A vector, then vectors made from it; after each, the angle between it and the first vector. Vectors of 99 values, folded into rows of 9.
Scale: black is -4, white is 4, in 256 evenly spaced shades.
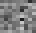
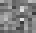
nearly opposite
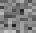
partly aligned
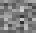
nearly opposite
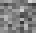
nearly opposite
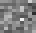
nearly opposite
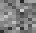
partly opposed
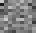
partly opposed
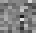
nearly opposite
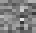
nearly opposite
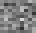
nearly opposite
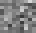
nearly opposite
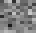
orthogonal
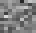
partly opposed
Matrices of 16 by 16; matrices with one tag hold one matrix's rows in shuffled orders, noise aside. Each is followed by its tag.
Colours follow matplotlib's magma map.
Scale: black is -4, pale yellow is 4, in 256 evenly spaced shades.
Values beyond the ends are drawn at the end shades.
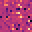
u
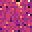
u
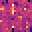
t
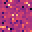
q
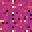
t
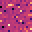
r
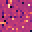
q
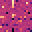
t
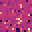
u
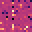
t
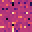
t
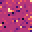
r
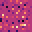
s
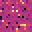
s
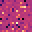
s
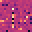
t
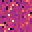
q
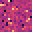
q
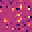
u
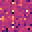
t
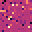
q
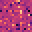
u
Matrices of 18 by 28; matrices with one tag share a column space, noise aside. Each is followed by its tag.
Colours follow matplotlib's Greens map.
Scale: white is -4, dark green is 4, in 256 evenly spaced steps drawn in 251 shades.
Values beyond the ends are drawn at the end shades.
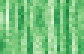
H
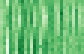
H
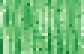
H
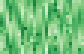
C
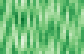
C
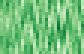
C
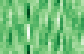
C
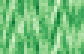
C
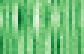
H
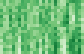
H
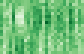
H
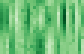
H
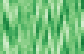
C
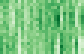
H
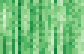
H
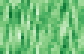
C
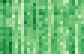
H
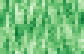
C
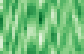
C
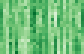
H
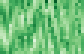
C
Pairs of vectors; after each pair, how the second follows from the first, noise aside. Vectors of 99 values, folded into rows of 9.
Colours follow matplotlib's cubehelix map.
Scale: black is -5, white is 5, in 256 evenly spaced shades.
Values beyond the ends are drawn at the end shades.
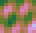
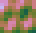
reversed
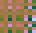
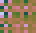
reversed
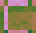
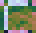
scaled up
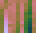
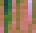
reversed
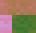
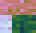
scaled up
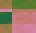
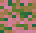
shuffled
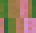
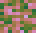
shuffled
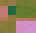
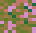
shuffled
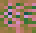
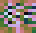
scaled up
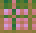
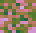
shuffled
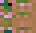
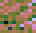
shuffled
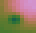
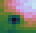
scaled up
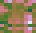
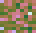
shuffled
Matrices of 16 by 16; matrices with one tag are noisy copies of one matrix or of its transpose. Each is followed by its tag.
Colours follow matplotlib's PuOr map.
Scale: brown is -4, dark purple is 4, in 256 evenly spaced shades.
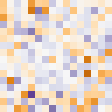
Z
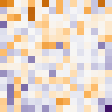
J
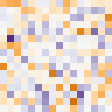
Z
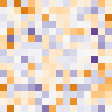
Z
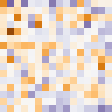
J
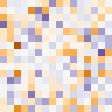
Z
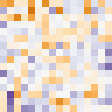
J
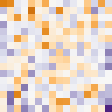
J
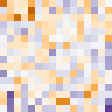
J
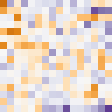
J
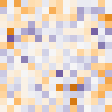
Z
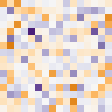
Z
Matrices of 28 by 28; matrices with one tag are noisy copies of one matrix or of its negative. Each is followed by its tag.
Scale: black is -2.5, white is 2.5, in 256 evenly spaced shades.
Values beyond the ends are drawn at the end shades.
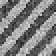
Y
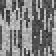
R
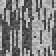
R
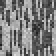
R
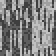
R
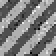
Y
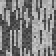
R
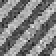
Y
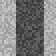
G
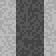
G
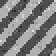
Y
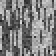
R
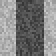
G
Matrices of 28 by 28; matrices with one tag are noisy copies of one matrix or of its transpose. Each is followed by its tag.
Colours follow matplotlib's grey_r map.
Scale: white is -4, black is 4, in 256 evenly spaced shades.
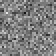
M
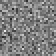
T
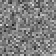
M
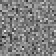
T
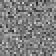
T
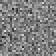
T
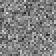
M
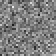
M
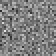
T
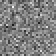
M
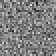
T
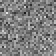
M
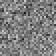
M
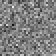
M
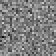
T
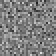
T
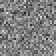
M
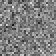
M
